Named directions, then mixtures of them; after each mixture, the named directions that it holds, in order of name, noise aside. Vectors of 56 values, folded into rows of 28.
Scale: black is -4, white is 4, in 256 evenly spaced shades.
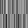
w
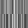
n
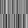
w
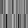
n, w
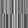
n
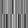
n, w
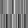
n, w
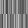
w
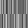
w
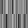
n, w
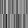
w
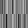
n, w
